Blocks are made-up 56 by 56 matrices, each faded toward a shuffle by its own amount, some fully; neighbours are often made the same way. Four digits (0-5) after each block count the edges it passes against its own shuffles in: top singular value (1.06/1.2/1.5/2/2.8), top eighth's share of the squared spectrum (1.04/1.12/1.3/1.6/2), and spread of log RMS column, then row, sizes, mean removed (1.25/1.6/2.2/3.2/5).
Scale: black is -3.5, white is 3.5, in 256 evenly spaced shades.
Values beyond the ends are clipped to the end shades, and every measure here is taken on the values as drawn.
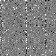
4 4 2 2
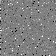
2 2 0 0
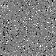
2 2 1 0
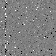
3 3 1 0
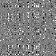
4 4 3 2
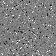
0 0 0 0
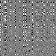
4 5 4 3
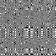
5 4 3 3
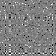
4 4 2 2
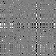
5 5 3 2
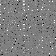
2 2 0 0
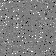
2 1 0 0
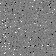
1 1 0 0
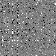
2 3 2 1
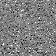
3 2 0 1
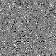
3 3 1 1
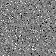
2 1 0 0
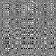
4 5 3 3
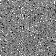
2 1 0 0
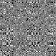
4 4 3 2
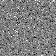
2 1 0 0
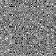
4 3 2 2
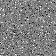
1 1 0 0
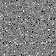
2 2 1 1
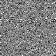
3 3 1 1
